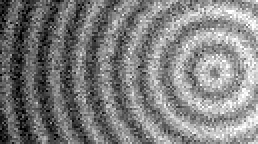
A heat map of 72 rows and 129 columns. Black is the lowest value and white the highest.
Rings: centred on the middle right. Average level on the scale: 50%. Slope: up to the right.
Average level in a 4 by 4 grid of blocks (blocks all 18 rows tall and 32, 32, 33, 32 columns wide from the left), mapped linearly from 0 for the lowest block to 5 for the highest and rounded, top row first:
0 2 3 5
0 1 3 5
0 1 3 5
0 2 3 5
